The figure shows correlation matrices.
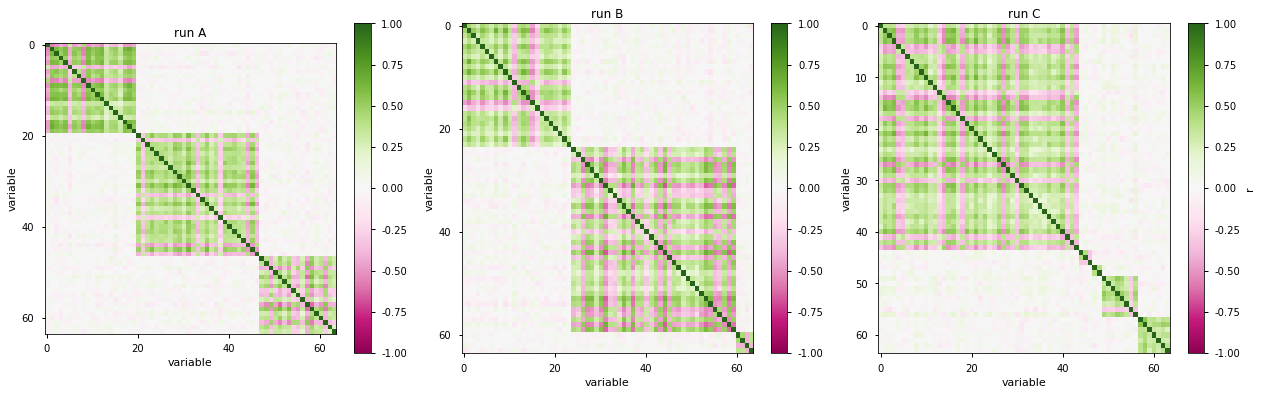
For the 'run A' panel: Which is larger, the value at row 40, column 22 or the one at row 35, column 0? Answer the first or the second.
the first
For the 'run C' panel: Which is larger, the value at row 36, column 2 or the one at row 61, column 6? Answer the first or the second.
the first
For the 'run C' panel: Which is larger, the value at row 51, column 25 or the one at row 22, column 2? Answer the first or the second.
the second
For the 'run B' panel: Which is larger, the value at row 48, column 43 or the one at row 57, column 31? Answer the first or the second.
the first
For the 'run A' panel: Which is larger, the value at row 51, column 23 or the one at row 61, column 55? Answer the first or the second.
the second
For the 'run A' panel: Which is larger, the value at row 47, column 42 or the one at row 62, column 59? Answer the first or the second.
the second
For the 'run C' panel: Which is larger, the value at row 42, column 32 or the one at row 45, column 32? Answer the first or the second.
the first
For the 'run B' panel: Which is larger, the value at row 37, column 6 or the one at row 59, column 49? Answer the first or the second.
the second
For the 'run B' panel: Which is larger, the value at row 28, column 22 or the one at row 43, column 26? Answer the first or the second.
the second
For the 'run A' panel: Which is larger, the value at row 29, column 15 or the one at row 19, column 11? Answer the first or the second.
the second
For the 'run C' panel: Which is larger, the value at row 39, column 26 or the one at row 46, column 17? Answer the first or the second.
the first
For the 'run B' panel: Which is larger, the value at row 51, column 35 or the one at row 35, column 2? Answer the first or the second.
the first
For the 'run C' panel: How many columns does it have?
64
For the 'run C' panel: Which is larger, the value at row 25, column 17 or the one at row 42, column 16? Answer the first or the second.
the second
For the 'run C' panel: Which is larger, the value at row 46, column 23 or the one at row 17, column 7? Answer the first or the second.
the second
